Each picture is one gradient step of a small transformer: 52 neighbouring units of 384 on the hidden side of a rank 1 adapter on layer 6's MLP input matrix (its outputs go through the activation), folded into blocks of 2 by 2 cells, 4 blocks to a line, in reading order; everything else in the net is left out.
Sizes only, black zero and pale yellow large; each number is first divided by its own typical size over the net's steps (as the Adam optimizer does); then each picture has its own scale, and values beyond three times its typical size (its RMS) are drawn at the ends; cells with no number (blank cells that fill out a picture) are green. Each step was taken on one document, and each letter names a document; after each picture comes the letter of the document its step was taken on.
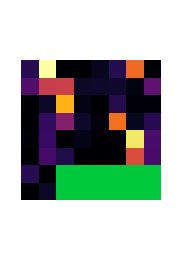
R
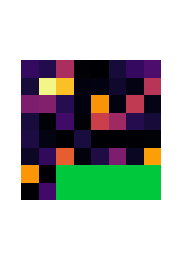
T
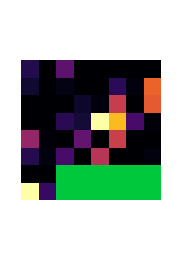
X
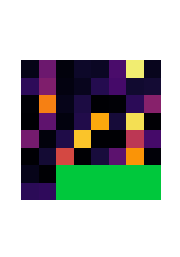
R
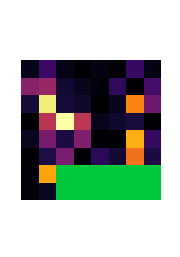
R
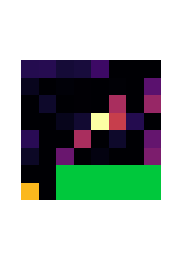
X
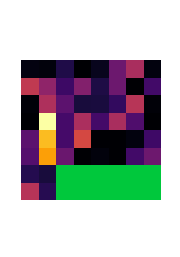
R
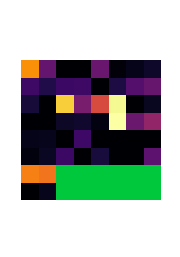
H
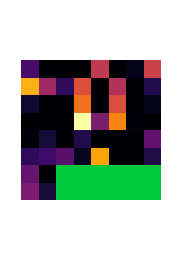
H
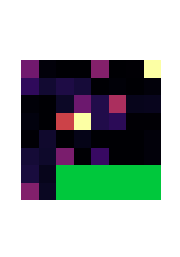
H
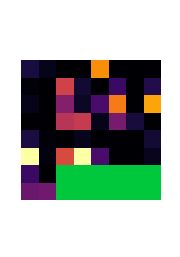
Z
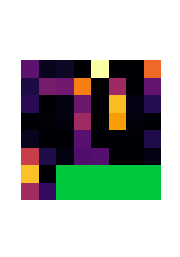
Z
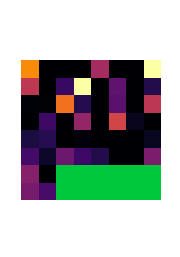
Z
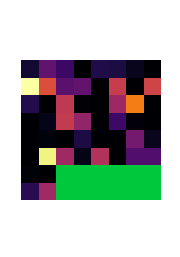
R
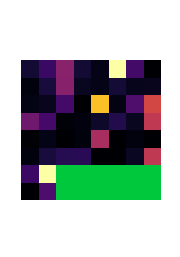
T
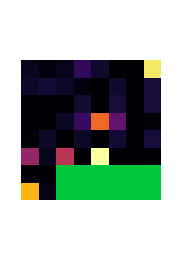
X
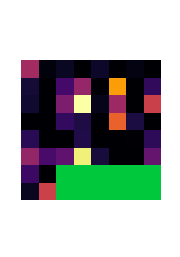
Z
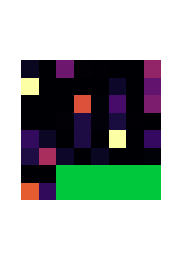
X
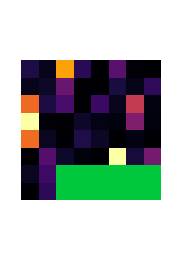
T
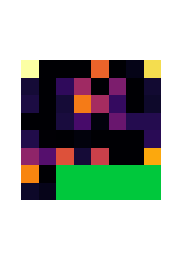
Z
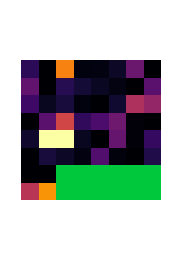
R
